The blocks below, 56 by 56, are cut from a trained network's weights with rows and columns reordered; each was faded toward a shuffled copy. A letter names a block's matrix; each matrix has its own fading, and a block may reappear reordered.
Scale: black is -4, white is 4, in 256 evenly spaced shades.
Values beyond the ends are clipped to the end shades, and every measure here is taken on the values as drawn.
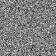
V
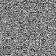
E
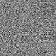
E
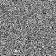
V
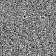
V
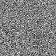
E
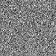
E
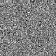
E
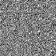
V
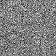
E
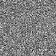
E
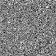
V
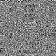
E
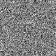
V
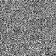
E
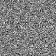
E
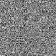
E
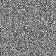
V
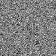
V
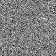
V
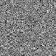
E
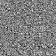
E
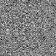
E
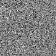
V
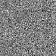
V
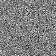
V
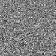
E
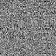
E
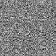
E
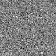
V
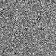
E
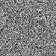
E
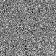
E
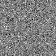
V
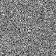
V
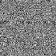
E
